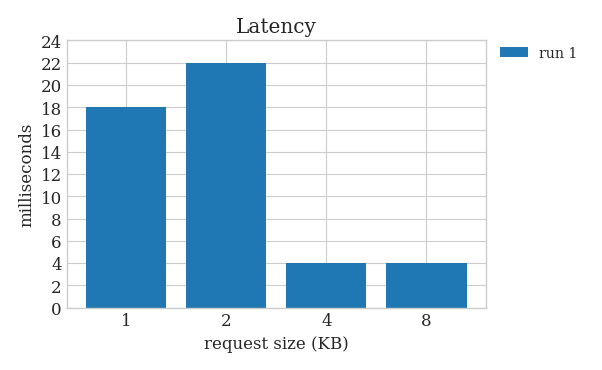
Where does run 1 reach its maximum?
2
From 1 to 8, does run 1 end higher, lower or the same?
lower
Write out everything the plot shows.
Title: Latency
x-axis: request size (KB), ticks 1 2 4 8
y-axis: milliseconds, ticks 0 2 4 6 8 10 12 14 16 18 20 22 24
Legend: run 1
Values:
run 1: 18 22 4 4
